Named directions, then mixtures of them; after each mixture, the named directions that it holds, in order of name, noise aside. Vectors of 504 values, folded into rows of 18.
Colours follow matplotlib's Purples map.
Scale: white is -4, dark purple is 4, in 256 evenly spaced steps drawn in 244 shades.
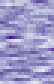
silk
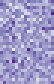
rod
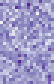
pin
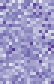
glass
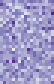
rod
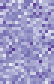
glass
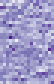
glass, silk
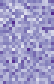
rod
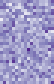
glass, rod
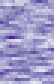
silk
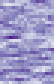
silk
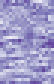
glass, silk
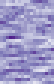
silk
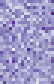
rod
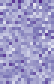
glass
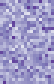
pin, rod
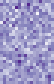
pin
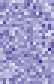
glass, pin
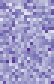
glass, rod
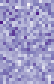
pin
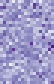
glass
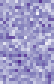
pin, silk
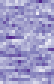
pin, silk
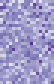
glass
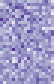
rod
